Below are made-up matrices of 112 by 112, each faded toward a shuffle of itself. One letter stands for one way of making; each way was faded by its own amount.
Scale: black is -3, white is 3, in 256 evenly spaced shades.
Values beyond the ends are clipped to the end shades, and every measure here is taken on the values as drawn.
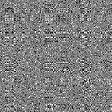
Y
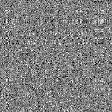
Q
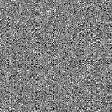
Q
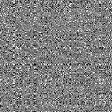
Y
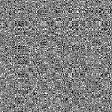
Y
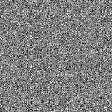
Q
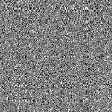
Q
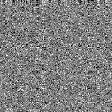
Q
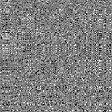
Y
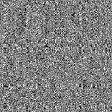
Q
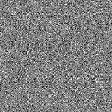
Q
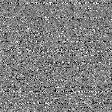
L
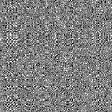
Y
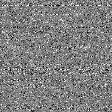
L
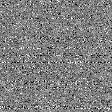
L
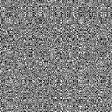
Y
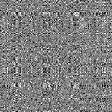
Y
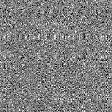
Q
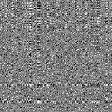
Y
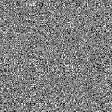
Q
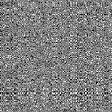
Y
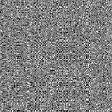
Y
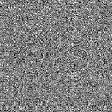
Q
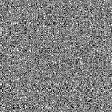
Q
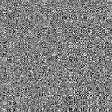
Y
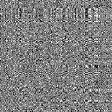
Y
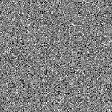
Q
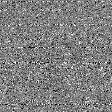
L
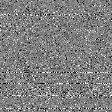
L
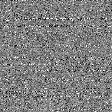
L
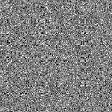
Q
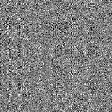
Q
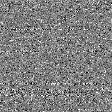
L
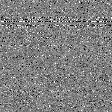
L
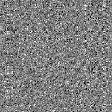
Q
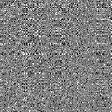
Y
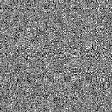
Q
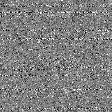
L
